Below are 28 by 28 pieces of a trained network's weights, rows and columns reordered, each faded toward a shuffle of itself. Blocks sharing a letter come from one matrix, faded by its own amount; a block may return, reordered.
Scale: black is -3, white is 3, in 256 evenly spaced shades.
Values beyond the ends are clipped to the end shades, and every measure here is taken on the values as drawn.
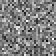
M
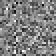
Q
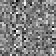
Q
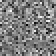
Q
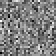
Q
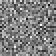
Q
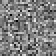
Q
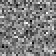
M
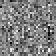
Q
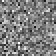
Q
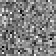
M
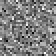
M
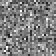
M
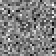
Q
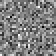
M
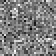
M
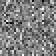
Q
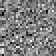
Q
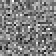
Q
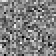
M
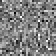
Q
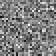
Q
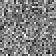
M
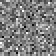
M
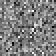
M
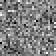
M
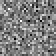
M
